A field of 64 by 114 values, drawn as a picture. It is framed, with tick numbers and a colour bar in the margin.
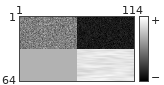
The table splits into 2 rows of 2 panels. Panel 1,1: middling, fine-grained. Panel 1,2: very low, fine-grained, faint in contrast. Panel 2,1: high, flat. Panel 2,2: very high, streaked across, faint in contrast.
